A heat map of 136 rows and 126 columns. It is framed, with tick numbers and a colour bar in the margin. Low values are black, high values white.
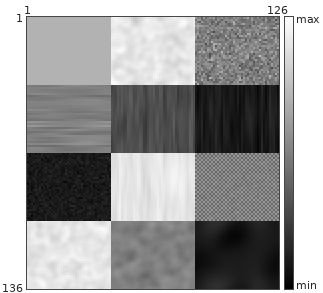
The table splits into 4 rows of 3 panels. Panel 1,1: high, flat. Panel 1,2: very high, blotchy, faint in contrast. Panel 1,3: middling, fine-grained. Panel 2,1: middling, streaked across, faint in contrast. Panel 2,2: low, streaked downward, faint in contrast. Panel 2,3: very low, streaked downward, faint in contrast. Panel 3,1: very low, fine-grained, faint in contrast. Panel 3,2: very high, streaked downward, faint in contrast. Panel 3,3: middling, checkered. Panel 4,1: very high, blotchy, faint in contrast. Panel 4,2: middling, blotchy, faint in contrast. Panel 4,3: very low, smooth, faint in contrast.
